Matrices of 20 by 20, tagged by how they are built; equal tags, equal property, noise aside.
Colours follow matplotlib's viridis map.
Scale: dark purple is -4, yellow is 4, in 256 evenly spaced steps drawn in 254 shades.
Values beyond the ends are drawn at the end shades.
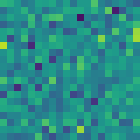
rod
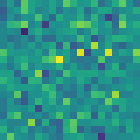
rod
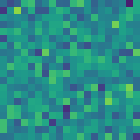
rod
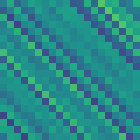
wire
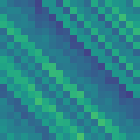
wire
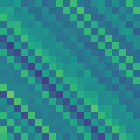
wire
